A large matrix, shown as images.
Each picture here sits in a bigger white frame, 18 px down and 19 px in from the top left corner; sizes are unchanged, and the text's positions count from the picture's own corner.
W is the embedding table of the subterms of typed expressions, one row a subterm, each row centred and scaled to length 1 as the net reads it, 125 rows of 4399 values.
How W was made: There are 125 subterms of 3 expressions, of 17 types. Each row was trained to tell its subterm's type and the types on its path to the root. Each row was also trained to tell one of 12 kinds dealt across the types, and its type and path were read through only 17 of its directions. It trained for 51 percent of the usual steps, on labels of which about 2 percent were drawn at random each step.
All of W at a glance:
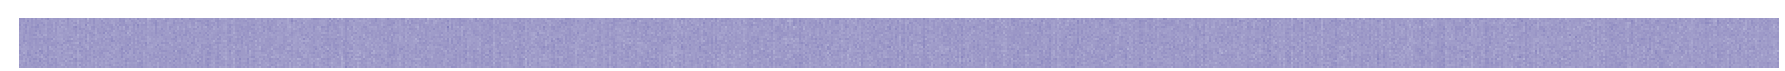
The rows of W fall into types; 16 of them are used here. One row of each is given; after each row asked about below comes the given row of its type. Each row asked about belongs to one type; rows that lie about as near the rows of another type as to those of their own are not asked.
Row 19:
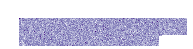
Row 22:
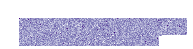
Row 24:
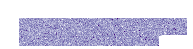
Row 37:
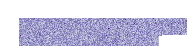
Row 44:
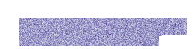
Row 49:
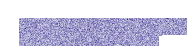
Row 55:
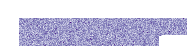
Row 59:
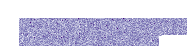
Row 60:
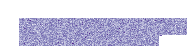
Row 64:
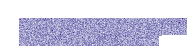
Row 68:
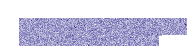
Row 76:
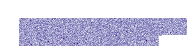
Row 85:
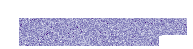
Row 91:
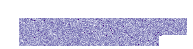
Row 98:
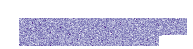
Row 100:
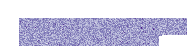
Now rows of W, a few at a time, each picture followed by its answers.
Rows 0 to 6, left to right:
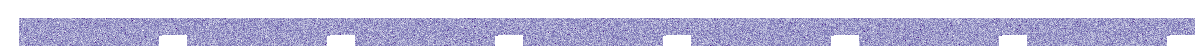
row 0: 49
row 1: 49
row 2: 98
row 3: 24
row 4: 76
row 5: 98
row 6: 44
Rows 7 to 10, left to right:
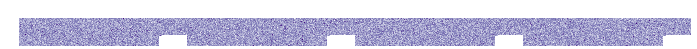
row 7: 60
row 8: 59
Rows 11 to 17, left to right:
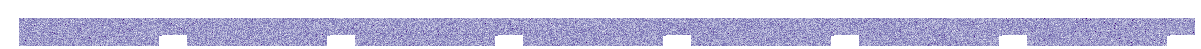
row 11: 60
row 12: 68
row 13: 22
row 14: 91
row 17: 60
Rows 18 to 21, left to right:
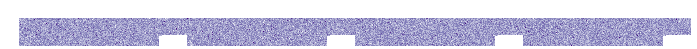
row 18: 59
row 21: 68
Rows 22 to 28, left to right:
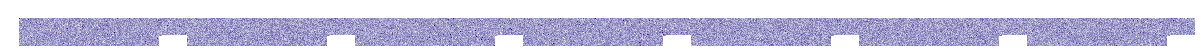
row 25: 44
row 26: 55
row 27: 22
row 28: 68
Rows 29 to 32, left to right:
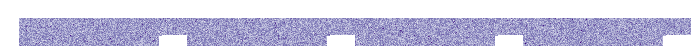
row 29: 76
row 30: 22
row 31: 60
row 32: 91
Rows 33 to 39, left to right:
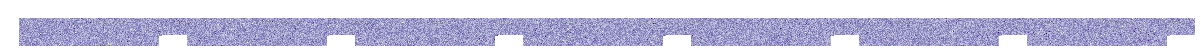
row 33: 37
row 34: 85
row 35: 55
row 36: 44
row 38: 91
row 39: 49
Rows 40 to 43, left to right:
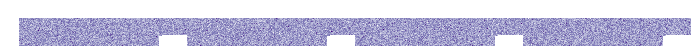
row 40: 22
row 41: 100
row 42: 64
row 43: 100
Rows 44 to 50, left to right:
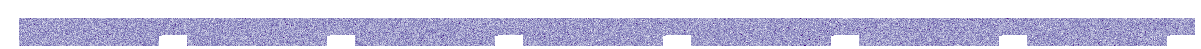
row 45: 60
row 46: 22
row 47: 59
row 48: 76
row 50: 19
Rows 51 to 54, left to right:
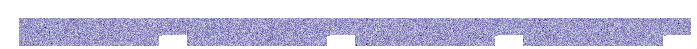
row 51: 37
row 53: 19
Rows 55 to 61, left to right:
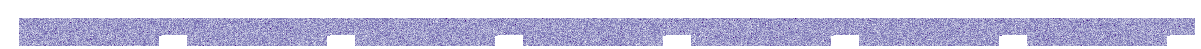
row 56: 49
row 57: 55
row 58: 76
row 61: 64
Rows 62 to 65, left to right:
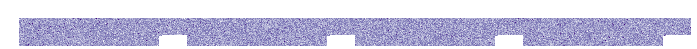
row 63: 37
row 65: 85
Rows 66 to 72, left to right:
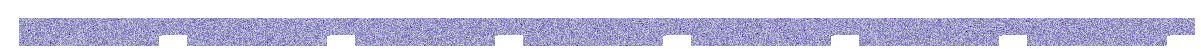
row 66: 44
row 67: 64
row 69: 100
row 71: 98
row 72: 85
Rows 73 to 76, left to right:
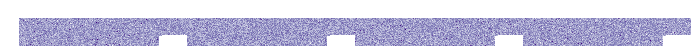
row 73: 68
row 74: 98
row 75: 24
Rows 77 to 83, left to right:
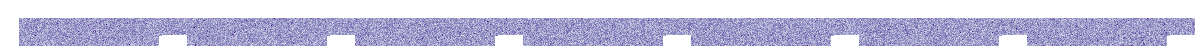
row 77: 68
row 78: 60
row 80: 60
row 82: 37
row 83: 91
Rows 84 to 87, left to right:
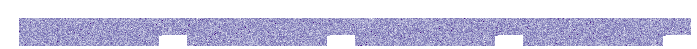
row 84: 76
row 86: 44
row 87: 100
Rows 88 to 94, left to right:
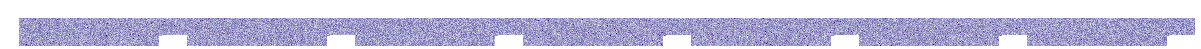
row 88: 37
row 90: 37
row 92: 49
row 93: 91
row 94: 59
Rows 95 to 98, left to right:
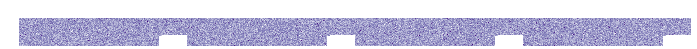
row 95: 60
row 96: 22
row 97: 59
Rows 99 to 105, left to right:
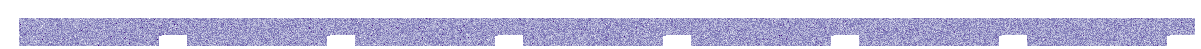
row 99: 59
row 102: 100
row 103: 76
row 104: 100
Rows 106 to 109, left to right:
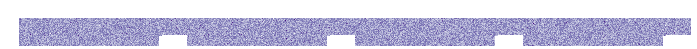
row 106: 100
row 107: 49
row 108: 91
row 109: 85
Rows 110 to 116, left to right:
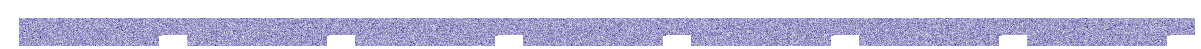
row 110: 91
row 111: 24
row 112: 55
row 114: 44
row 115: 55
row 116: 22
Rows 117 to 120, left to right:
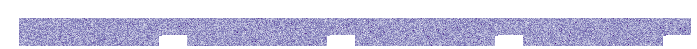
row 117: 64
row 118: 76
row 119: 19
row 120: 85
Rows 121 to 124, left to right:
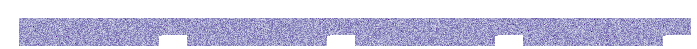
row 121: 76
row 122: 100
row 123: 55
